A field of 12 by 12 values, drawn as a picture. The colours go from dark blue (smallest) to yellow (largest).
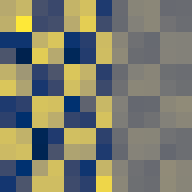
Seam: vertical, 60% of the way across, the right part calmer. Grain: checkered. Slope: none.
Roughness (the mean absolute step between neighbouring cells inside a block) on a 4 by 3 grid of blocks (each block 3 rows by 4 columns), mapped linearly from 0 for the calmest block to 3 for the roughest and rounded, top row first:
3 3 0 | 3 3 0 | 3 3 0 | 3 3 0
